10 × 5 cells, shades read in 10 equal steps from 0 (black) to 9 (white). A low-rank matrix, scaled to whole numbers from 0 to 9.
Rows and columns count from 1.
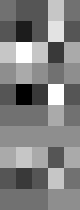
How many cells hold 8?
1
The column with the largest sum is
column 4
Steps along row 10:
same same up same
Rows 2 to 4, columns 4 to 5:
8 3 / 2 6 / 4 5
